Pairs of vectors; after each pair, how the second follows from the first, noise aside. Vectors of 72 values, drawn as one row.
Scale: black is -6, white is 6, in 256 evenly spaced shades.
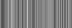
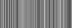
reversed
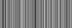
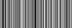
scaled up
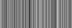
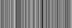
reversed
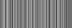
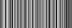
scaled up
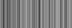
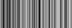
scaled up
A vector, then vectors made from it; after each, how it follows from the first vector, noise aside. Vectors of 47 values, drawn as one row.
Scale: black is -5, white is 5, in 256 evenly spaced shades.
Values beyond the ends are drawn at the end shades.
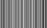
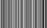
copied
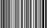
scaled up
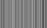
shrunk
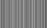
shrunk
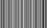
copied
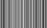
copied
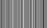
partly zeroed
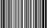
scaled up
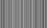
shrunk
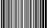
scaled up
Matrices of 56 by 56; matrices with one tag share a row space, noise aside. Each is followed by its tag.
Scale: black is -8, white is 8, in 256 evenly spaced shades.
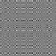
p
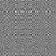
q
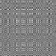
p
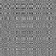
p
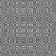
p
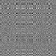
p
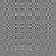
q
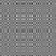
p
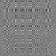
q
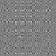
q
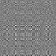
q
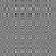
q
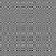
p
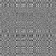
p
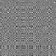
p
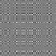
p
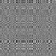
p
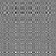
q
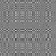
q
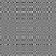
p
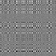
p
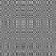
p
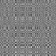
q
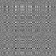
q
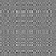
p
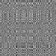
p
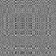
q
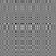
q
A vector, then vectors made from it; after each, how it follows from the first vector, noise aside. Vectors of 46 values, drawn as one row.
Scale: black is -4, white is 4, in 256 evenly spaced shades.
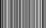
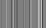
partly zeroed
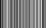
copied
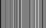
partly zeroed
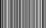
copied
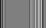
partly zeroed
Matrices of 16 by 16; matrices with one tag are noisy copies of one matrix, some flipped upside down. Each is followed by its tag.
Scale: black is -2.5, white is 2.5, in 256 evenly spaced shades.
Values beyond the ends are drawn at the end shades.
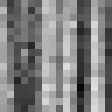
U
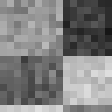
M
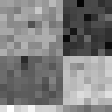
M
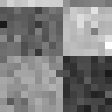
M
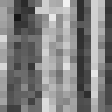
U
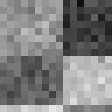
M
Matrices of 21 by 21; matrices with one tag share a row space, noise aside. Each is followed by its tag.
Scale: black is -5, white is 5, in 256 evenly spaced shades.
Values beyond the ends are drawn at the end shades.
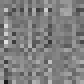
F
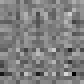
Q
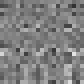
Q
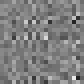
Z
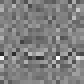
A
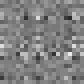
Q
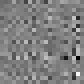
Z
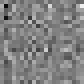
F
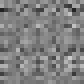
Q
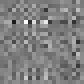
Z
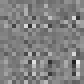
Z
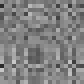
A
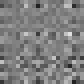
Q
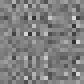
Z
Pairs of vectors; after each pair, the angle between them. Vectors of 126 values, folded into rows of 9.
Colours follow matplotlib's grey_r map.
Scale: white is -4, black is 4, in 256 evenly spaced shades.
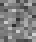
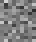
orthogonal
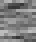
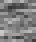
nearly parallel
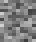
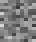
nearly parallel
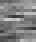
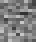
partly opposed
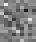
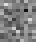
nearly parallel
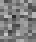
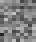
orthogonal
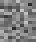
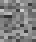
nearly parallel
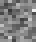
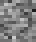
nearly opposite
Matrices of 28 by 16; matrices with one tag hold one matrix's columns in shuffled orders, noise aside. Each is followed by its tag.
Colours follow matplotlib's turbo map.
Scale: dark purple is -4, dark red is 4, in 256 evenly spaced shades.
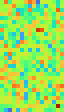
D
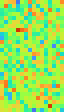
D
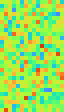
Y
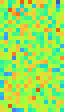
D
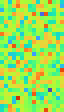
Y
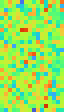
D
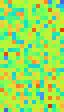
D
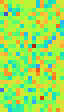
Y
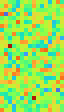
Y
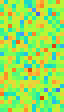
Y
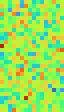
Y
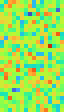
Y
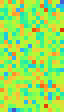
D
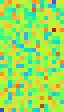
D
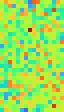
D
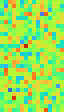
Y
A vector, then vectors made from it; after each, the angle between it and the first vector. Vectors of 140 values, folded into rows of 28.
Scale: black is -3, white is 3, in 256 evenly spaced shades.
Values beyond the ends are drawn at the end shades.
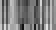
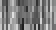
nearly parallel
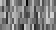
partly aligned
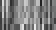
nearly opposite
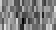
partly aligned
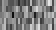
orthogonal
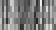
nearly parallel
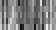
nearly parallel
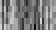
nearly parallel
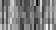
nearly parallel
